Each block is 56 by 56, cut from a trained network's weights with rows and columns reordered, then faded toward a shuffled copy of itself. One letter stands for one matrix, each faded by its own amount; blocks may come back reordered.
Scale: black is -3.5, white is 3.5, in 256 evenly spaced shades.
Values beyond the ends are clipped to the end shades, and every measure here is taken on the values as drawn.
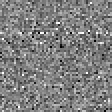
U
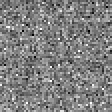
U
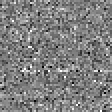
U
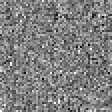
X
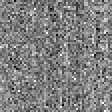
X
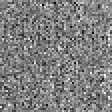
X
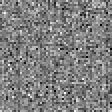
X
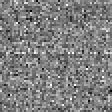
U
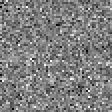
U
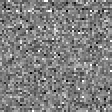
U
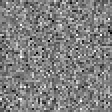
X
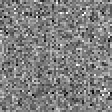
X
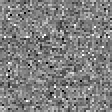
U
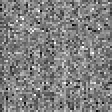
X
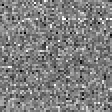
U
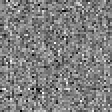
X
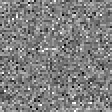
U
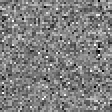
U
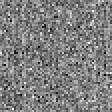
X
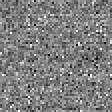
U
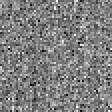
X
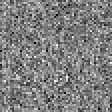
X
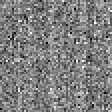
X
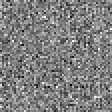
X
